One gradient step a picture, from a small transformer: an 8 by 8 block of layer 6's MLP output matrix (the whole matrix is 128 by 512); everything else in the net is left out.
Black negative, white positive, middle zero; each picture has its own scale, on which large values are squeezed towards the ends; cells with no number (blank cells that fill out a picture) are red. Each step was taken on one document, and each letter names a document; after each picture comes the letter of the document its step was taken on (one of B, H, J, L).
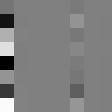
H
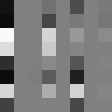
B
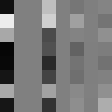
B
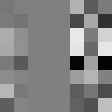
H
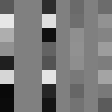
B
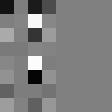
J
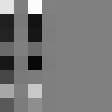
J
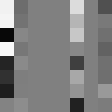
H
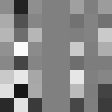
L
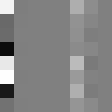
H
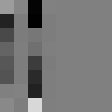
J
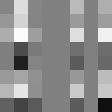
L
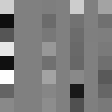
H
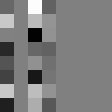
J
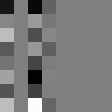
J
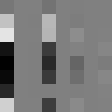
B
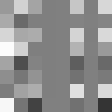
L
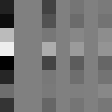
B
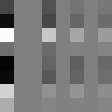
B
